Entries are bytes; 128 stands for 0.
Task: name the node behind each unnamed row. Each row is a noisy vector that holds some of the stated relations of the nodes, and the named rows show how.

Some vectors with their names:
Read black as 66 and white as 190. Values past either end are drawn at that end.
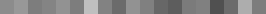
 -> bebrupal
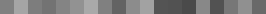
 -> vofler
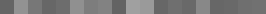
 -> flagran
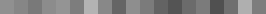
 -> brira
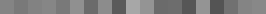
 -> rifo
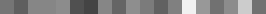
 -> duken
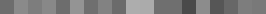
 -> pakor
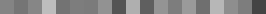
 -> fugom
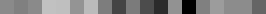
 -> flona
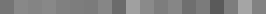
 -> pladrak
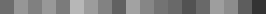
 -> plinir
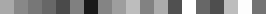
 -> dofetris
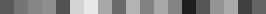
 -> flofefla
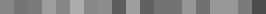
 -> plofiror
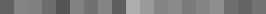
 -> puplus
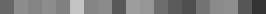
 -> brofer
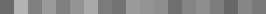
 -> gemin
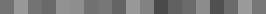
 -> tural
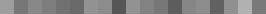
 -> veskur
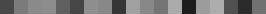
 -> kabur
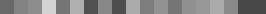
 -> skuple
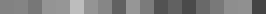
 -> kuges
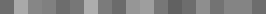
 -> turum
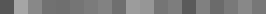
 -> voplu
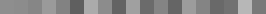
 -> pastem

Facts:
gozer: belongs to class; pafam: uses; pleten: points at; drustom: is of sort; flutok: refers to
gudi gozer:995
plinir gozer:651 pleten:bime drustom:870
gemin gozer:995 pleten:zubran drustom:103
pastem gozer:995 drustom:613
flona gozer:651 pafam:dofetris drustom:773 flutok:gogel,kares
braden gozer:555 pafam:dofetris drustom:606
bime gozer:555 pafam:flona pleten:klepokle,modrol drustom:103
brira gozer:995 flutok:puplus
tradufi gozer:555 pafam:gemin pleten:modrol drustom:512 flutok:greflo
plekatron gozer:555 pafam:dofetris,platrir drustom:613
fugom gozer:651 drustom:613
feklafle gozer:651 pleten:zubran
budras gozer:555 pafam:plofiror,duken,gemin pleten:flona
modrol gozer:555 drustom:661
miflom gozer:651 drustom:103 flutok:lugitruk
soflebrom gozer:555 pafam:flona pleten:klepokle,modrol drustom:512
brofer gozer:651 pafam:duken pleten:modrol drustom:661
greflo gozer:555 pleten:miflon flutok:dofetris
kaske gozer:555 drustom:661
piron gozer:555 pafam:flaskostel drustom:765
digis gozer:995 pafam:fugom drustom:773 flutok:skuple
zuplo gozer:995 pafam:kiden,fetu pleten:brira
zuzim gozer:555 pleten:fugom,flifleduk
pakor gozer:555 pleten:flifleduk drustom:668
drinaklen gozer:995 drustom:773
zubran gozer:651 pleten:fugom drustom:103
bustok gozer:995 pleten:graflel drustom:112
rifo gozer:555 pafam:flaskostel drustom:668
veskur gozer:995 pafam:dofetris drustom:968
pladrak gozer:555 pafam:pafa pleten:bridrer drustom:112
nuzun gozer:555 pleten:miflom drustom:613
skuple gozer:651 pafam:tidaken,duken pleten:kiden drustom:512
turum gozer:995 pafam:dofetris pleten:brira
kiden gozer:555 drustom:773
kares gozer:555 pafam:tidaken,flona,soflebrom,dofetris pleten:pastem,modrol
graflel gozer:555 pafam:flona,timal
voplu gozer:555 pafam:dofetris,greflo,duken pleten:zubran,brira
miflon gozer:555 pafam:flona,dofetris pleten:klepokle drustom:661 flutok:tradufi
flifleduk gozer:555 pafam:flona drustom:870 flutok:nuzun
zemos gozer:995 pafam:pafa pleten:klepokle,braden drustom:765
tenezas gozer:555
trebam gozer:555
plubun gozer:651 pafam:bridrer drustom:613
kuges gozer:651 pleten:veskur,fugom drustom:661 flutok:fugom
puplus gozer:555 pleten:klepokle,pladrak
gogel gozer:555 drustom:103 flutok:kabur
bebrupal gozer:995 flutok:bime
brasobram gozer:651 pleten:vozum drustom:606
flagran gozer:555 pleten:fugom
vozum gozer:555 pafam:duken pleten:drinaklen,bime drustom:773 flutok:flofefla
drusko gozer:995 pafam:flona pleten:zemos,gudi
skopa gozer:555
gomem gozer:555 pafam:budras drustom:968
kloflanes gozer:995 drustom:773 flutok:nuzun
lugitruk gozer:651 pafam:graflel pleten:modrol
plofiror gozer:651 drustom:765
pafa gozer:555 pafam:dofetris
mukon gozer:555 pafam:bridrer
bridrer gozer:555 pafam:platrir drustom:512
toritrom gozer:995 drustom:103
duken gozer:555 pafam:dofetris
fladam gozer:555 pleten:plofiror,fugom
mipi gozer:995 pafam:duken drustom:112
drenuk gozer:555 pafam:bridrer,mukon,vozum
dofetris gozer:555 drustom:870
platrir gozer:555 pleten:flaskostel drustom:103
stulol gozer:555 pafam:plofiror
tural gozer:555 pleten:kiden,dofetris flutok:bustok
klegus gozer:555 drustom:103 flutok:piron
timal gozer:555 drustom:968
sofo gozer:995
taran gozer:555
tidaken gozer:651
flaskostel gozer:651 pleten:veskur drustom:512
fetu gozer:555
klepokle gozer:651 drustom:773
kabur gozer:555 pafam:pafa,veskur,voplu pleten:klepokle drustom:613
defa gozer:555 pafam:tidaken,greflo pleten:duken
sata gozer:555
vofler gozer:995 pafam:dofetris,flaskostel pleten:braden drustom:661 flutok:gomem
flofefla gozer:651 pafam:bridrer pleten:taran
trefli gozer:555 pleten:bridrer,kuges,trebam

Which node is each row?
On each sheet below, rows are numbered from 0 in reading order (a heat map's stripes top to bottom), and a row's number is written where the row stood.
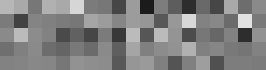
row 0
miflom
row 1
graflel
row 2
nuzun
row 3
piron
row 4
mipi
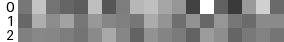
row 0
greflo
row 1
soflebrom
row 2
zemos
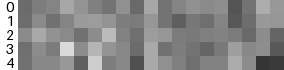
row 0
bridrer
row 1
klegus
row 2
drusko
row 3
flaskostel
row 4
lugitruk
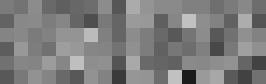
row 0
gomem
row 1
defa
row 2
kloflanes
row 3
vozum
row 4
plubun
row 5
kares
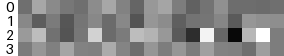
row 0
zuplo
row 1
braden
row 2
miflon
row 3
toritrom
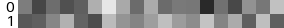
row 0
taran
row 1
bustok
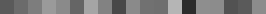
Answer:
gogel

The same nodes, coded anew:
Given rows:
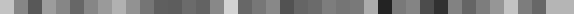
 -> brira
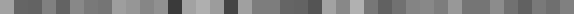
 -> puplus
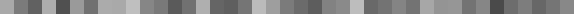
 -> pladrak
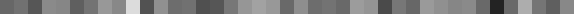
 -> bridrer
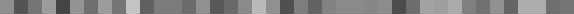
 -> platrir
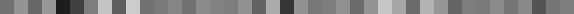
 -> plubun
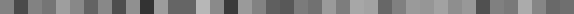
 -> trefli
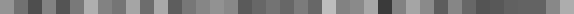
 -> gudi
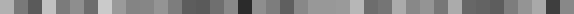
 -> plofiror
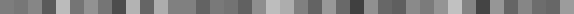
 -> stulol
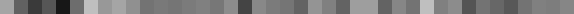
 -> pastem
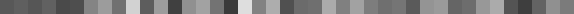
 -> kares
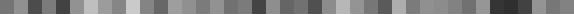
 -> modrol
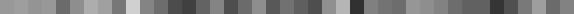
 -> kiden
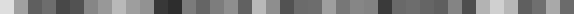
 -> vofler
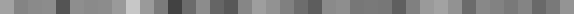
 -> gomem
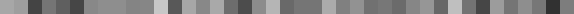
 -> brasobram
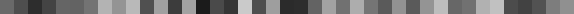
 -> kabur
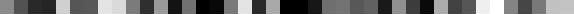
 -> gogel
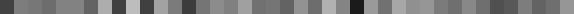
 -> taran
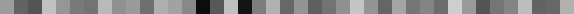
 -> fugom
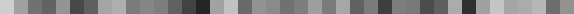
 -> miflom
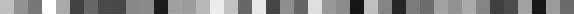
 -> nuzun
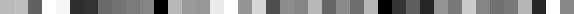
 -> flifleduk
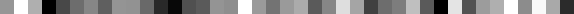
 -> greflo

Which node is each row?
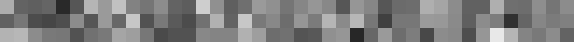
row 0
drusko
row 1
bime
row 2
tural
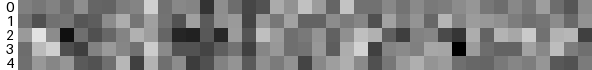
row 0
pafa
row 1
plekatron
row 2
miflon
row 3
dofetris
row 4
skuple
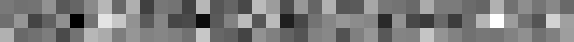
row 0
turum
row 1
flona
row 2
mipi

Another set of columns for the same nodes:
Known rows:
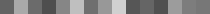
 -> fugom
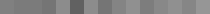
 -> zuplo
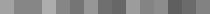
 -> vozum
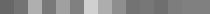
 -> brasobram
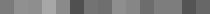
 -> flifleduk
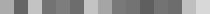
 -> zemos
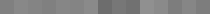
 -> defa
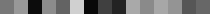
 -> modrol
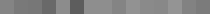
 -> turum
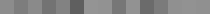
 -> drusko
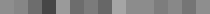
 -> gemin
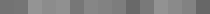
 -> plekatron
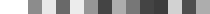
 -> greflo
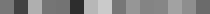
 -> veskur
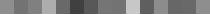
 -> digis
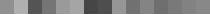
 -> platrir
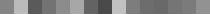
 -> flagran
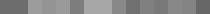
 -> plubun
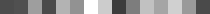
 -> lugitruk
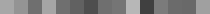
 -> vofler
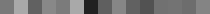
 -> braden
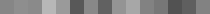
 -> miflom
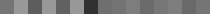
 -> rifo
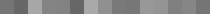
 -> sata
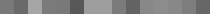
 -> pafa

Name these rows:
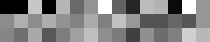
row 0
kabur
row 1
kuges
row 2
puplus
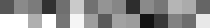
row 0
nuzun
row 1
miflon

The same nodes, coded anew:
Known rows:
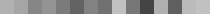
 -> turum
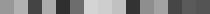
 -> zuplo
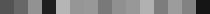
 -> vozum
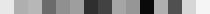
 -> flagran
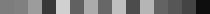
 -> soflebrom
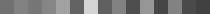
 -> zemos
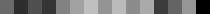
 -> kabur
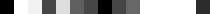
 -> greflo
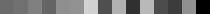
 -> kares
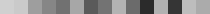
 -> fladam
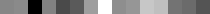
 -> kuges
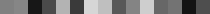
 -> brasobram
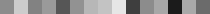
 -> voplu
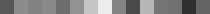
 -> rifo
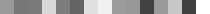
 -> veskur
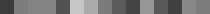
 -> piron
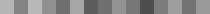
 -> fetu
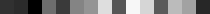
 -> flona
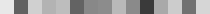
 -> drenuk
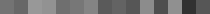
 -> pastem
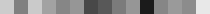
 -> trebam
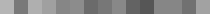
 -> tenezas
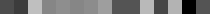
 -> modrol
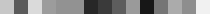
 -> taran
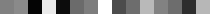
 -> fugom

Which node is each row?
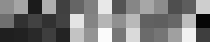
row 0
zubran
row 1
nuzun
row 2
flifleduk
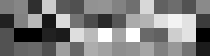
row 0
tidaken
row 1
miflon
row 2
gogel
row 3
vofler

